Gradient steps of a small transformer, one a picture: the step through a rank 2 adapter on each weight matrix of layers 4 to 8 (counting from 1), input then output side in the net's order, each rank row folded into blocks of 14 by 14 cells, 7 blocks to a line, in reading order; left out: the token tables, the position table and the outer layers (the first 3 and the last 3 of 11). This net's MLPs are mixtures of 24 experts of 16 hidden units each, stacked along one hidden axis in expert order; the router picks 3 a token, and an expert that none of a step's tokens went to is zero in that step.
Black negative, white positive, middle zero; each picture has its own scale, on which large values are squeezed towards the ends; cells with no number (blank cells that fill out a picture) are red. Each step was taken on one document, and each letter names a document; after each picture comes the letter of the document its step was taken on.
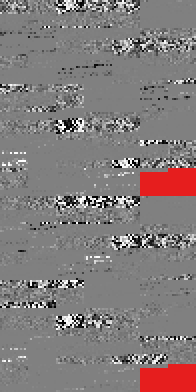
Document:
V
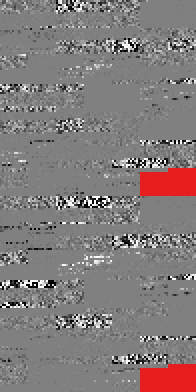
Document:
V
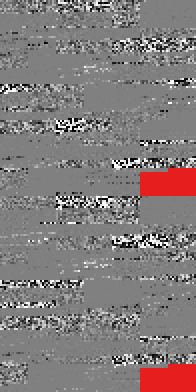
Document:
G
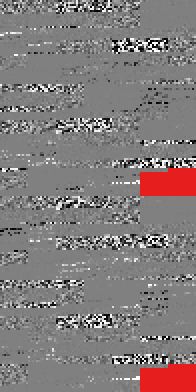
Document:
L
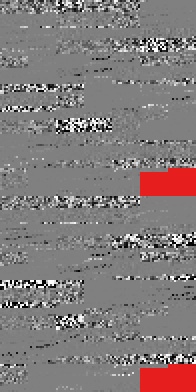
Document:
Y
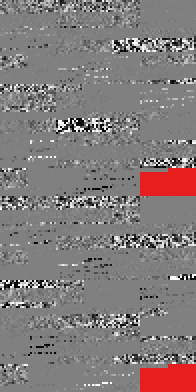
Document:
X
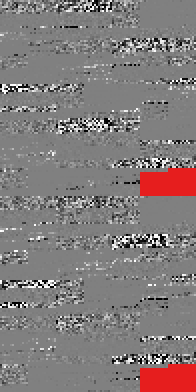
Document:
L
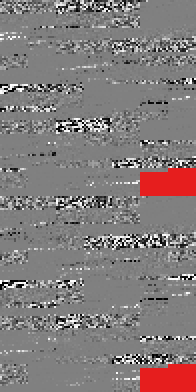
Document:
L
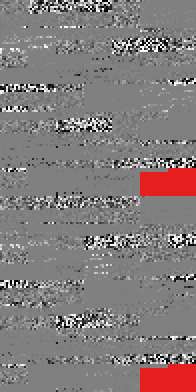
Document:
Y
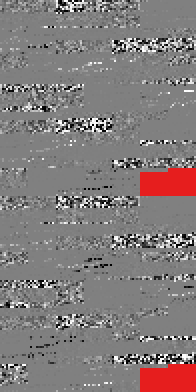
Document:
X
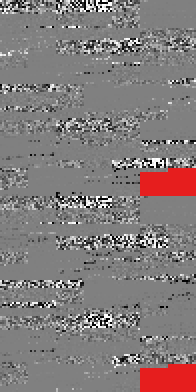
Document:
G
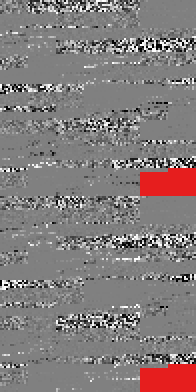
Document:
G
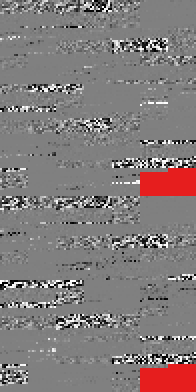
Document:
L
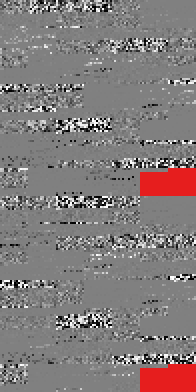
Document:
Y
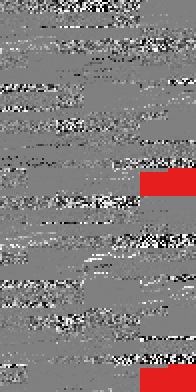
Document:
Y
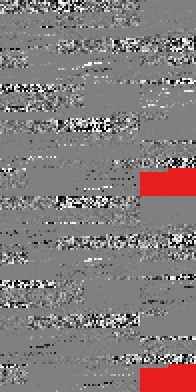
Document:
X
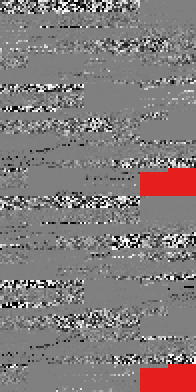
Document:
Y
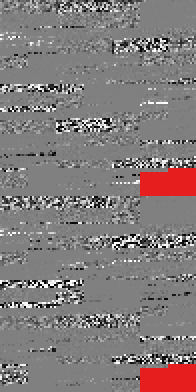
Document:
L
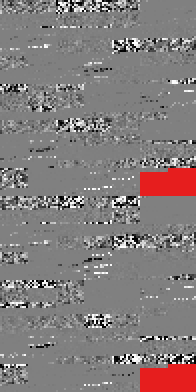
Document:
X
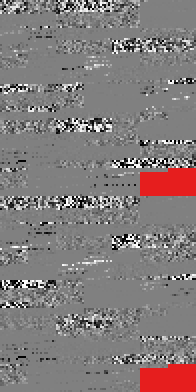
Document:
V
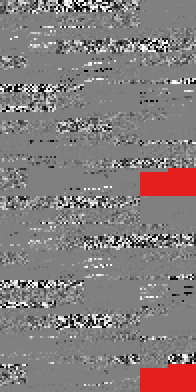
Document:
X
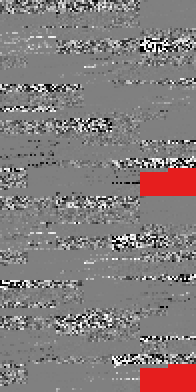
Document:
G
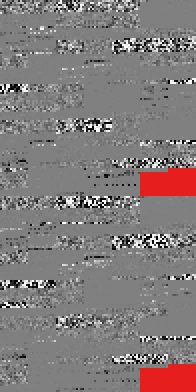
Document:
V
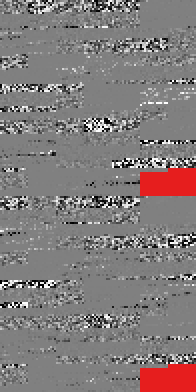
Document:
L
